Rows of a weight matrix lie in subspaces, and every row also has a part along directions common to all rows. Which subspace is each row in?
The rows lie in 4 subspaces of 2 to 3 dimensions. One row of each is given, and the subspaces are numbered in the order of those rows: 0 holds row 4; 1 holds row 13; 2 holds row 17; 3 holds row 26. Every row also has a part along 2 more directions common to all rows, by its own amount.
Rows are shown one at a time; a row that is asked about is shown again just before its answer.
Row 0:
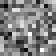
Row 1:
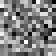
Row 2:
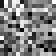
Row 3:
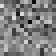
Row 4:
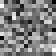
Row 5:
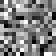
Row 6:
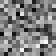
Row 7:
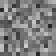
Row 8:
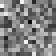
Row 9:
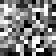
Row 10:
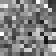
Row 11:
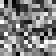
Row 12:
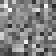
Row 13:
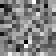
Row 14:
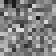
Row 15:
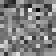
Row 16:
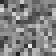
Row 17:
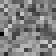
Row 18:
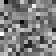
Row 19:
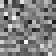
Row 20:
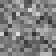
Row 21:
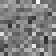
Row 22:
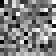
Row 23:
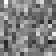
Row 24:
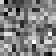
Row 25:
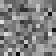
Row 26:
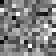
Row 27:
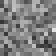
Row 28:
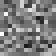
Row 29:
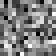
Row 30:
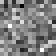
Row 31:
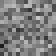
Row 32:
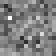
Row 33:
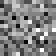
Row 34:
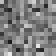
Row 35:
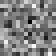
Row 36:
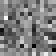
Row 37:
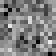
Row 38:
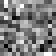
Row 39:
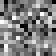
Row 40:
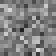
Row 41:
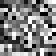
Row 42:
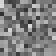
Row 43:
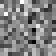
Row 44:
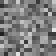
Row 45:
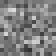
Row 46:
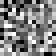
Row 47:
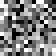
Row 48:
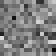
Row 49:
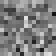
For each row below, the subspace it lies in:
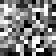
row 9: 1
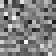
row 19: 3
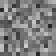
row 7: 3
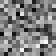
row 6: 2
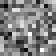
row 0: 3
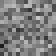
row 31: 2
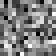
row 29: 0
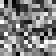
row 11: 0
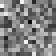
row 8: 3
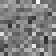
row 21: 0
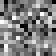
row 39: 3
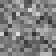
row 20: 2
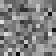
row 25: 2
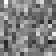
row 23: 0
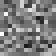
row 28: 2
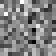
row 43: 3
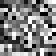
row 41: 3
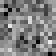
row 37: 1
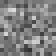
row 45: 1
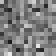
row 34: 1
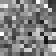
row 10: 0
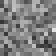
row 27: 0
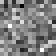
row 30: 3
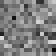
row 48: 0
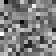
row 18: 2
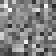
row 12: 1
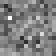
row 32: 1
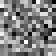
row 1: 3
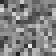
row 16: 3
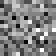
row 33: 0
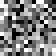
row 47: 0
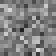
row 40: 1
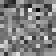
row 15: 2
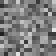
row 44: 2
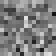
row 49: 1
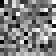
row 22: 3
